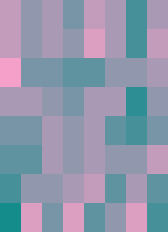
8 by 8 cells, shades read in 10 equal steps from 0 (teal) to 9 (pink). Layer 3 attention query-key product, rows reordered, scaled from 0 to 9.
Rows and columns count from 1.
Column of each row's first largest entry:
1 5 1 1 3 8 5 2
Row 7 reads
2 5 5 6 7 3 6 3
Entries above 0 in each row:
8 8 8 8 8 8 8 7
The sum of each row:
43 46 39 39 34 40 37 38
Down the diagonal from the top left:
7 5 4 4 6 5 6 2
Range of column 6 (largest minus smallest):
3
